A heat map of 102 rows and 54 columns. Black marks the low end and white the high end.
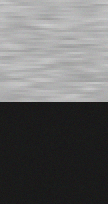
The table splits into 2 rows of 1 panel. Panel 1,1: high, streaked across, faint in contrast. Panel 2,1: very low, flat.
